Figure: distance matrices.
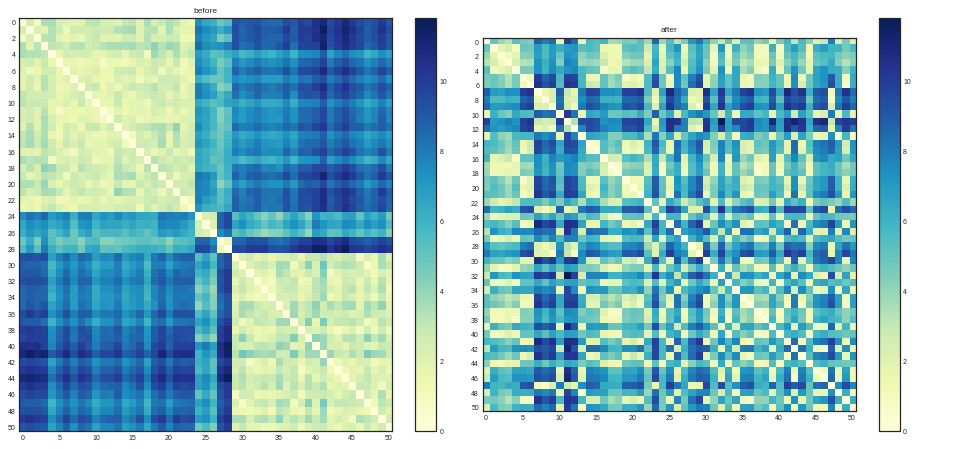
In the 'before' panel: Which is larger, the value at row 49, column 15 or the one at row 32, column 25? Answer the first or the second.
the first
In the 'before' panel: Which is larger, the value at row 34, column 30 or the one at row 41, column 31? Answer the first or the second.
the second
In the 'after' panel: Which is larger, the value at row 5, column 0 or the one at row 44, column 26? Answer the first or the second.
the second
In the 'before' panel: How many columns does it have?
51
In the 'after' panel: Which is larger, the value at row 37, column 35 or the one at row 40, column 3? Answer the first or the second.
the first
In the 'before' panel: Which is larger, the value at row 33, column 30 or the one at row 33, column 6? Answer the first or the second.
the second
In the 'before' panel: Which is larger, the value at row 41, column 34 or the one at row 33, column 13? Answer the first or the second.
the second
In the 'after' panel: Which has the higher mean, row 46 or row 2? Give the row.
46
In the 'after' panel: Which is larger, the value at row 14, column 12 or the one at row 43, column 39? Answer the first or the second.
the first
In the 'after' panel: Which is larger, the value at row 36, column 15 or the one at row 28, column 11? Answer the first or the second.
the second
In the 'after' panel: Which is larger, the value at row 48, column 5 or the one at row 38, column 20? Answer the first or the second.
the first
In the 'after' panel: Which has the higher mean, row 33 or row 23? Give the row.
23
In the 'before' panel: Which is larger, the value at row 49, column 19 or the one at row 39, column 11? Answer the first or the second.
the first
